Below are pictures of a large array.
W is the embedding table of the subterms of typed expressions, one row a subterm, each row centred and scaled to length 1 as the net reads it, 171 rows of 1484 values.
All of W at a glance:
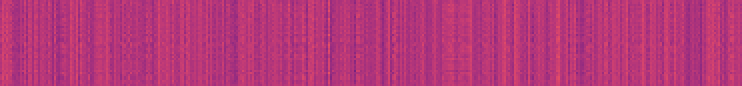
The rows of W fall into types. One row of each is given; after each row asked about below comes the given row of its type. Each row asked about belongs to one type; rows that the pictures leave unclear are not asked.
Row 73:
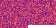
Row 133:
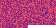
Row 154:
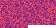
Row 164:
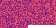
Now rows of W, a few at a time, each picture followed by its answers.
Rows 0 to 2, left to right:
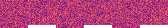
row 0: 73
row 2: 154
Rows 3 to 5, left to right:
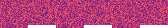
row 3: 133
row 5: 154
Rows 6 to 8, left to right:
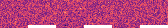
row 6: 73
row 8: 133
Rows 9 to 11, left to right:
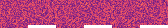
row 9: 133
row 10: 154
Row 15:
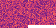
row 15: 73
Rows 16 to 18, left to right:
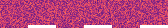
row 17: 133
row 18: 164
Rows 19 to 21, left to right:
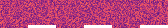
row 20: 154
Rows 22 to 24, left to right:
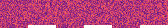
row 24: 164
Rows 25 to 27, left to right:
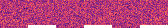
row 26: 73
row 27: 154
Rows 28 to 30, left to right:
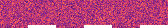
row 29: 154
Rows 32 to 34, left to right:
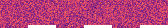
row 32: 154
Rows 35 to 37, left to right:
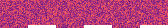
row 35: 164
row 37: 164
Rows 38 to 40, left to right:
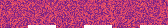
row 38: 73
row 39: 164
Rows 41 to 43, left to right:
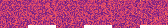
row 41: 164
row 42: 164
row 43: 73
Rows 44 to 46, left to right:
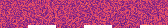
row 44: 133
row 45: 154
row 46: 164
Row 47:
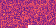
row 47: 133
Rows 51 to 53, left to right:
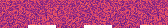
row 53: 164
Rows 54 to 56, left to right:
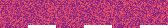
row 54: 154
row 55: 154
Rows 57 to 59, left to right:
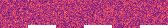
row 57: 164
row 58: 154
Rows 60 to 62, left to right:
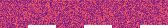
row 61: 164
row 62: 164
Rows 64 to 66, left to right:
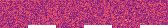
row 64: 164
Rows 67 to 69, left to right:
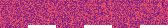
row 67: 154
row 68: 164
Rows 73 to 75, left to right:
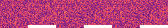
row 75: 154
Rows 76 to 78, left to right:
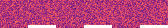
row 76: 164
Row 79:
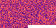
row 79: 154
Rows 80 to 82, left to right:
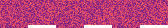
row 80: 154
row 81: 164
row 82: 154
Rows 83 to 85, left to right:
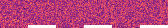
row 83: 154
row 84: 133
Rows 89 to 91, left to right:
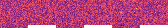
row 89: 133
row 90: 164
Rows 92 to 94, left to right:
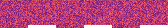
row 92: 164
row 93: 73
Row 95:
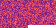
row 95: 73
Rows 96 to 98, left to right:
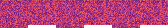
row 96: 164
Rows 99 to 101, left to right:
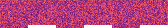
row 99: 154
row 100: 164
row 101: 133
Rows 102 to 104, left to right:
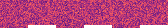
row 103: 164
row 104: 73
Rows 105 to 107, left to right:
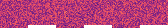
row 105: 164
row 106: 154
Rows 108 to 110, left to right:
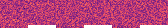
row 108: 154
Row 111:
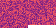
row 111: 164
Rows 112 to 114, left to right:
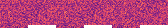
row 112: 154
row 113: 154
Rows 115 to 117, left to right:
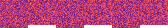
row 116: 164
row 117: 164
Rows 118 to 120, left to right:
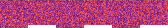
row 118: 154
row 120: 164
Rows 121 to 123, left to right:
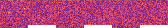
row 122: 164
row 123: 154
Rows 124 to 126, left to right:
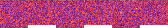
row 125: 164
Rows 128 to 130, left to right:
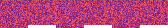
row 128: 164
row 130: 133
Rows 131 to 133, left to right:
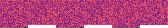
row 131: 164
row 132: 164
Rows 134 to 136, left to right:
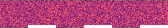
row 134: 154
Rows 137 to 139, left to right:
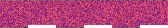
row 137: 164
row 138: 154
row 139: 133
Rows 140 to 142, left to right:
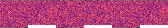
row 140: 154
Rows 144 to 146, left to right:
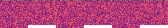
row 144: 164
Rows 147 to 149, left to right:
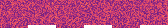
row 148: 154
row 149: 164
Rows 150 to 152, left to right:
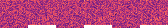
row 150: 164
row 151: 73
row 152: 154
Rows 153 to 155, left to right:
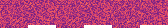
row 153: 154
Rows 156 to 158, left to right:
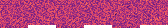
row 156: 154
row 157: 154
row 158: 154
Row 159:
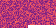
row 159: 164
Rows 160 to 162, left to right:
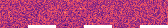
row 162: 133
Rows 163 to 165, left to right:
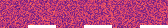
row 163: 154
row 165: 154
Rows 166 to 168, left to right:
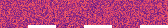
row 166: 133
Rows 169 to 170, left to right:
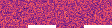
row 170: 154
